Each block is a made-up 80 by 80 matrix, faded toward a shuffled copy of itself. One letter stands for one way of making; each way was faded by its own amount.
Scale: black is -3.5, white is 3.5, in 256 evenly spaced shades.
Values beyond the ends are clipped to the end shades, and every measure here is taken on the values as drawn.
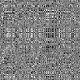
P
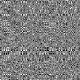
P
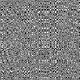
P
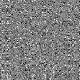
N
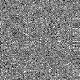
N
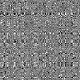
P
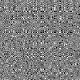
P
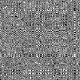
P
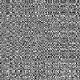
P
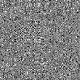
N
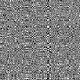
P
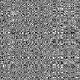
P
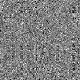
N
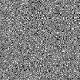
N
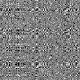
P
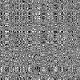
P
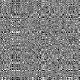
P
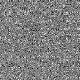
N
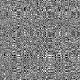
P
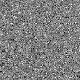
N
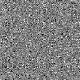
N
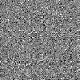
N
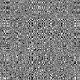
P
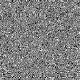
N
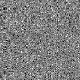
N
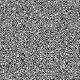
N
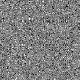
N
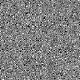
N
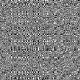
P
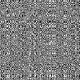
P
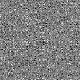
N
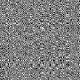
P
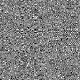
N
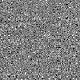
N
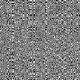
P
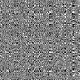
P
